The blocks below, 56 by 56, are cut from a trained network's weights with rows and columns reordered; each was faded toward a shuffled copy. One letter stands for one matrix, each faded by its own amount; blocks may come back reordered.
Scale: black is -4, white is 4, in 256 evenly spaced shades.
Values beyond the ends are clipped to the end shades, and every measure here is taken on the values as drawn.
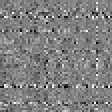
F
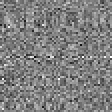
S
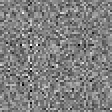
S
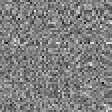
S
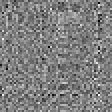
S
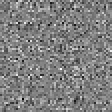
S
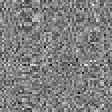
S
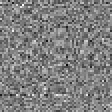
S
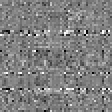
F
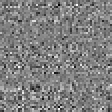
S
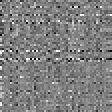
F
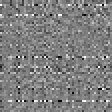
F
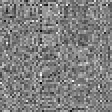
S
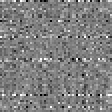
F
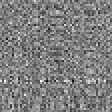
S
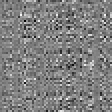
F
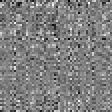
F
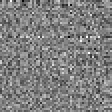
S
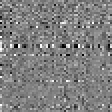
F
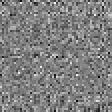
S
